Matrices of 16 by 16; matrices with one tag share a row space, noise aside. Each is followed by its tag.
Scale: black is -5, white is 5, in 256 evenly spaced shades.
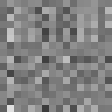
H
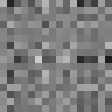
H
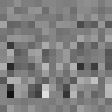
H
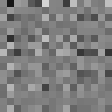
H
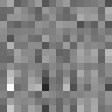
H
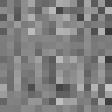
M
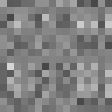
H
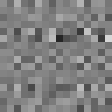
M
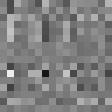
H
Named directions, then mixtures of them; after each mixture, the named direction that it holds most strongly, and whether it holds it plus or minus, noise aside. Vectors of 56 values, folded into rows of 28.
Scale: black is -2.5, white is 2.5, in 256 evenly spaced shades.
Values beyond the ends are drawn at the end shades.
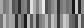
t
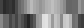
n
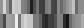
n, minus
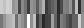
n, minus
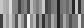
t, plus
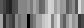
n, plus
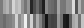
t, minus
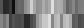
n, plus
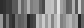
n, plus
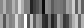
t, minus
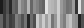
n, plus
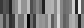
t, minus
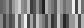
t, minus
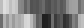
n, minus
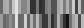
t, minus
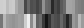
n, minus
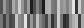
t, minus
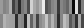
t, plus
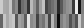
t, plus
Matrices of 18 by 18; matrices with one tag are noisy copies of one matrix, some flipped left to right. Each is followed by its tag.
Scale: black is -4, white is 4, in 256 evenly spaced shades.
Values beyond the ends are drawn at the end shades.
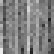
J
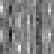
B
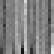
J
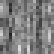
B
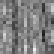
B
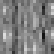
B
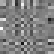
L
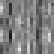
B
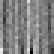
J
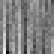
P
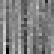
P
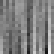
P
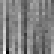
P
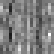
B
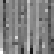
J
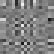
L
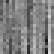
P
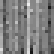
J
